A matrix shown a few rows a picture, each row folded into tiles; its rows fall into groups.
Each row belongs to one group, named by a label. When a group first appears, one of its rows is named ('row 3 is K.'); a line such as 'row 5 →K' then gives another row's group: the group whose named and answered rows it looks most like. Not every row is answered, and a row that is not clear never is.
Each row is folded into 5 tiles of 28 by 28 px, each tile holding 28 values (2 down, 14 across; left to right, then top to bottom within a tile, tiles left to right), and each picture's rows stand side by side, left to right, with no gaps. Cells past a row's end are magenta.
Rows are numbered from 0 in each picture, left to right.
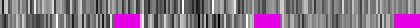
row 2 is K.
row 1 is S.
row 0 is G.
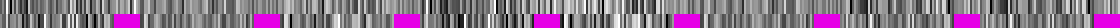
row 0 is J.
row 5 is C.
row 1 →C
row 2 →C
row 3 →J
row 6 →J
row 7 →J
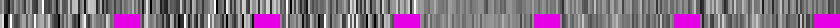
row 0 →S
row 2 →J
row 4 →G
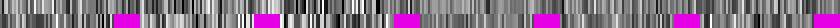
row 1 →K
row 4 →G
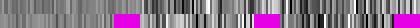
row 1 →K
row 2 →J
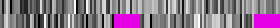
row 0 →J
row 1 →C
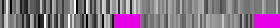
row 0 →J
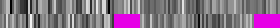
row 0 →J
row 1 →S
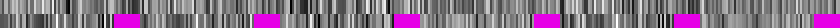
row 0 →G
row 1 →G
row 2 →J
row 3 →K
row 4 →G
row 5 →K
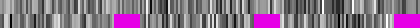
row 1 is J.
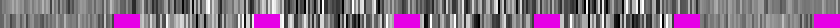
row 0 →G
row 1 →K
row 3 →S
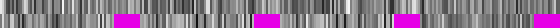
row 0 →K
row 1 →K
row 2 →K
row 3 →G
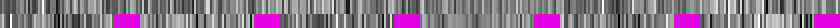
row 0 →S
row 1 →K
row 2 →G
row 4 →S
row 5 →C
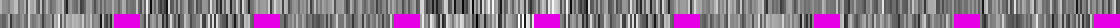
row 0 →C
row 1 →J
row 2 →G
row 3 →K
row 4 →J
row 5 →C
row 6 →S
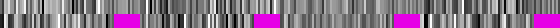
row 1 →J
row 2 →C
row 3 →S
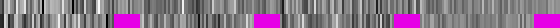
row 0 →C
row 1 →S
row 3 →K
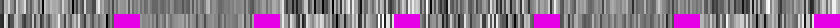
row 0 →C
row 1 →K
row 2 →K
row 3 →J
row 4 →C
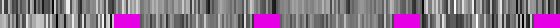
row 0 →K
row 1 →G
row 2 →G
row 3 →G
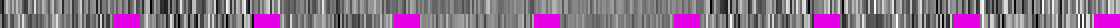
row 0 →G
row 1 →J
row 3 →K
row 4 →G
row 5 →J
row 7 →K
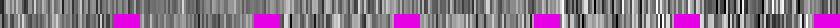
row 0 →G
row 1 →S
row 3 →K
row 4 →K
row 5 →S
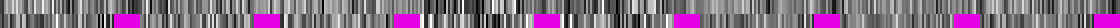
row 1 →J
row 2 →C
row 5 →G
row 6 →G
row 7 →G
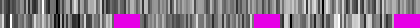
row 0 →S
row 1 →G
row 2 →C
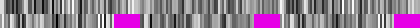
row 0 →K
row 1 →C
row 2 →K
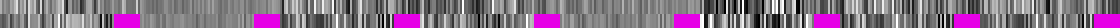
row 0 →C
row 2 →G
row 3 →S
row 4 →K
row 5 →S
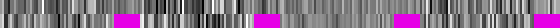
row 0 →S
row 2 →K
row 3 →J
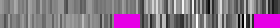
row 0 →C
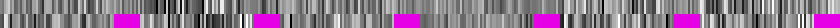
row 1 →S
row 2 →C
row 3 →C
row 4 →C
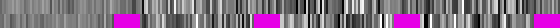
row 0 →G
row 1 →G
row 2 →S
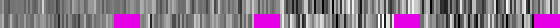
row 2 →K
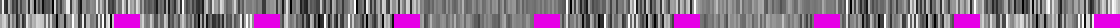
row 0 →K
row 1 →S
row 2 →J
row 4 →J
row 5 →C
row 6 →J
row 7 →K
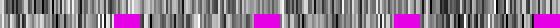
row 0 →K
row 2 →K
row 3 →J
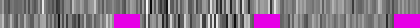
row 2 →C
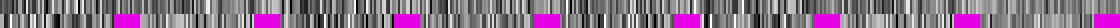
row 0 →S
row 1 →K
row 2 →J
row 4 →J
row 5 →S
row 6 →K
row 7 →C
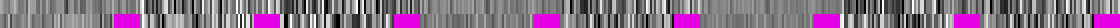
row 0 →C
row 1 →K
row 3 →G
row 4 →J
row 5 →G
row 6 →S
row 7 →J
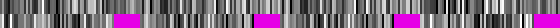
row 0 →S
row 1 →J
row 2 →J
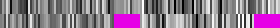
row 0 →J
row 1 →K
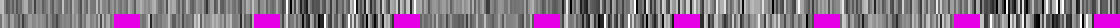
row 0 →K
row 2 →J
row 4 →J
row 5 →C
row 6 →K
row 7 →S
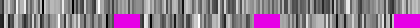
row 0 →C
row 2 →K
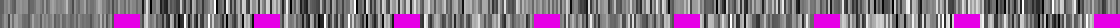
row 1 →J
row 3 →C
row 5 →S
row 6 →K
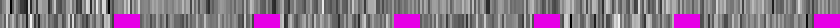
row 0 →J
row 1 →G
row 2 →S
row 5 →C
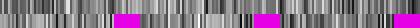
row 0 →K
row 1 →C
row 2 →G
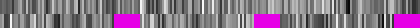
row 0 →S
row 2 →G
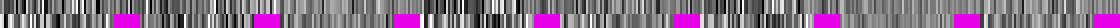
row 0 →S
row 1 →J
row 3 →S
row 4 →S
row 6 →K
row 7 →C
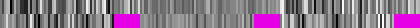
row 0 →J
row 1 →K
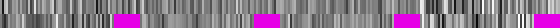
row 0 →G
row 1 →K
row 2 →C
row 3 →K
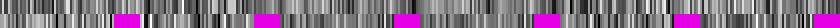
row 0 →K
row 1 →S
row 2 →G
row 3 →G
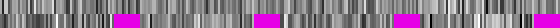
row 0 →G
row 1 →C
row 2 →C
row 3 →C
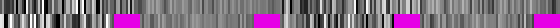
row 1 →G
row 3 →G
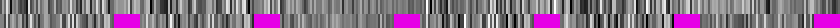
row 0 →J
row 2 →G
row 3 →J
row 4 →J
